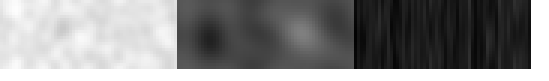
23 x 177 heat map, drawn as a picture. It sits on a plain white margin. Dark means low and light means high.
The table splits into one row of 3 panels. Panel 1,1: very high, blotchy, faint in contrast. Panel 1,2: low, smooth. Panel 1,3: very low, streaked downward, faint in contrast.
